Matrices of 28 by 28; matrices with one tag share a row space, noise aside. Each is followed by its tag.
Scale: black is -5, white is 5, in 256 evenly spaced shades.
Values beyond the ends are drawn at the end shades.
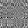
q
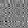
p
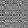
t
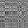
t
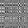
t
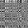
t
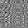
p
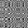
p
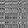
t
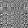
q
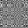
q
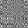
q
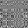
q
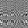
q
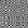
p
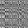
t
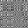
q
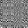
q
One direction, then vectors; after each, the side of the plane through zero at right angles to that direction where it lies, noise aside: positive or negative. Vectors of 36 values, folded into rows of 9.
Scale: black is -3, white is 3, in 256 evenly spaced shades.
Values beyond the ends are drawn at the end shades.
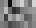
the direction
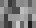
positive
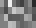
negative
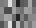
negative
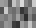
positive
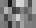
positive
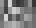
negative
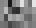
positive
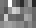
negative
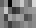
positive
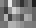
negative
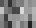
positive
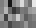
positive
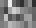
negative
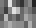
negative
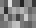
negative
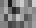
positive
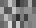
negative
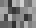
positive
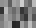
positive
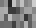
positive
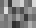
positive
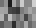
positive
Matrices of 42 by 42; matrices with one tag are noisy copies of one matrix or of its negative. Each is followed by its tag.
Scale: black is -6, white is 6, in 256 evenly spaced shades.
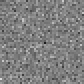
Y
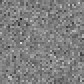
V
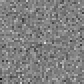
Y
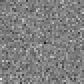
Y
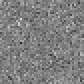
V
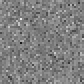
V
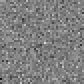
Y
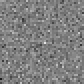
Y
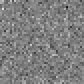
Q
